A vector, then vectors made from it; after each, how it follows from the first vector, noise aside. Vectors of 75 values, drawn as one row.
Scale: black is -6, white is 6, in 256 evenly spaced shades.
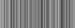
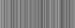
shrunk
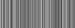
sign-scrambled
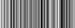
scaled up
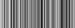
scaled up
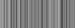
copied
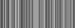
wrapped around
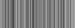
reversed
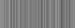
shrunk
